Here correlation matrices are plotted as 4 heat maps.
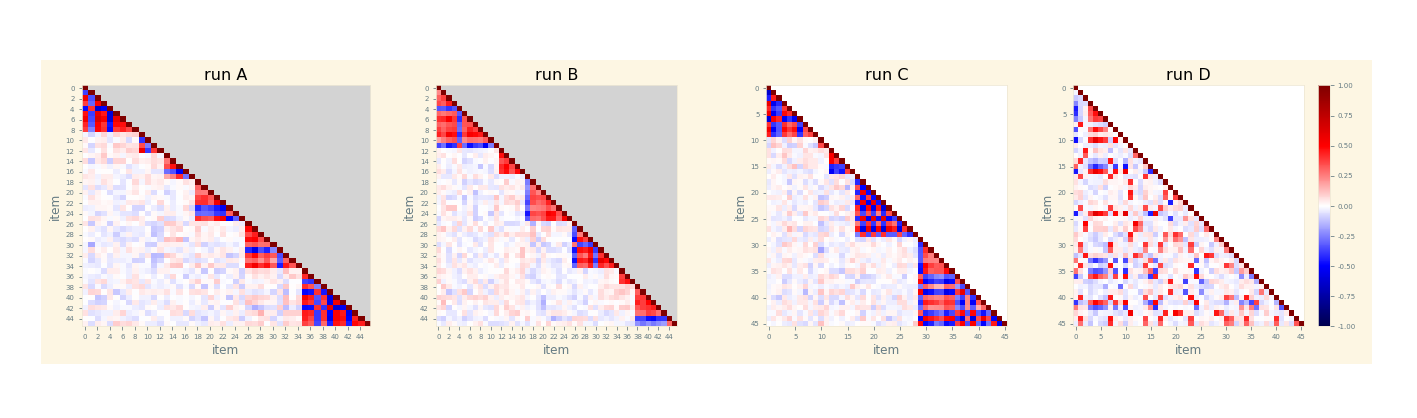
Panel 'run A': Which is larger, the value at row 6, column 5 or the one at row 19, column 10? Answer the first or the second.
the first
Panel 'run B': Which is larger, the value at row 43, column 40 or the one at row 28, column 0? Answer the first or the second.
the first
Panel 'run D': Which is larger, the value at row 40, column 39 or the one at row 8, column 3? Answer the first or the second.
the second
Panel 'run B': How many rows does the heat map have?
46
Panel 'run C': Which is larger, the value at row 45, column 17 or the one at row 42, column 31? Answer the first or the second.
the second
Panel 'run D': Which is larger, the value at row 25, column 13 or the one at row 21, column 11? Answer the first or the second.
the second
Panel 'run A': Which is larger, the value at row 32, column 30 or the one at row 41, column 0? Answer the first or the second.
the first
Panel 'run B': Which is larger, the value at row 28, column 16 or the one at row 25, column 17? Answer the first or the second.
the first
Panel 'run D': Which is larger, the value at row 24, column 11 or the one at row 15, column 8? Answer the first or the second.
the first
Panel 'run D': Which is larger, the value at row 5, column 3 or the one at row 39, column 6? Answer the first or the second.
the first
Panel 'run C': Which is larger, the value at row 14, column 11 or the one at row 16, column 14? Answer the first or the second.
the first
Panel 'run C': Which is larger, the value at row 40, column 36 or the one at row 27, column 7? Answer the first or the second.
the second
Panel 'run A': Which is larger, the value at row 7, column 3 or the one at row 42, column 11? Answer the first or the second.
the first
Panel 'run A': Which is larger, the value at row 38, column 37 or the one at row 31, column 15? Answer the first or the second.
the second
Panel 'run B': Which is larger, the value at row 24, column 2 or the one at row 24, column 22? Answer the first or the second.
the second
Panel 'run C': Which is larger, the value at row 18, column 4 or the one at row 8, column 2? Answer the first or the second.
the first
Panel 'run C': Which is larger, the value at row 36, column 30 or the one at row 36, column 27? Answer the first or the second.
the second
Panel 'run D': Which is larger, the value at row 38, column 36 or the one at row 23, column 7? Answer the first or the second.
the second
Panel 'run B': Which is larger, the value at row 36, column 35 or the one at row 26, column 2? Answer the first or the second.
the first
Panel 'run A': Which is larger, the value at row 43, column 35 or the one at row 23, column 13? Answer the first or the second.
the first
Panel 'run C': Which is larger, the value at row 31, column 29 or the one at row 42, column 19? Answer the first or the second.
the second
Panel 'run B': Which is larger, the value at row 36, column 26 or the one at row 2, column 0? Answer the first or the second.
the second
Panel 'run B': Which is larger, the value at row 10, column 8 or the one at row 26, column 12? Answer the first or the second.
the first
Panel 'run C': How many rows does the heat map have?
46
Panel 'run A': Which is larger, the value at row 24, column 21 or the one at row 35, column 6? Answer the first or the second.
the second
